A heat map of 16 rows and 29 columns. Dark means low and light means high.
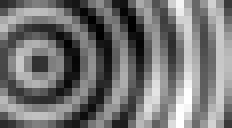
The ninth with the lowest average is the top middle. Rings spread out from the middle left. The bottom right is the ninth with the highest average.
